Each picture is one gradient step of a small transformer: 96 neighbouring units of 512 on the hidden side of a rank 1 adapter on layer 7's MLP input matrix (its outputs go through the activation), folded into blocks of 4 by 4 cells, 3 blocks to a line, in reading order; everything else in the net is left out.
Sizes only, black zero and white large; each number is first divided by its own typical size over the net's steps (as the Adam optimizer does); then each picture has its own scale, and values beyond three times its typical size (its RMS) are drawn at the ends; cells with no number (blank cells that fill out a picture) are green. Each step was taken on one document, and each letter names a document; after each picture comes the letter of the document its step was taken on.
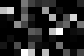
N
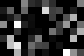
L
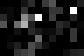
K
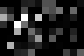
K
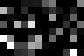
L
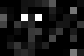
K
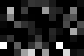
N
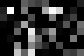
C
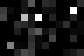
K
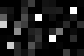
K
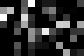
C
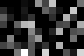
N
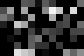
C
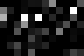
K
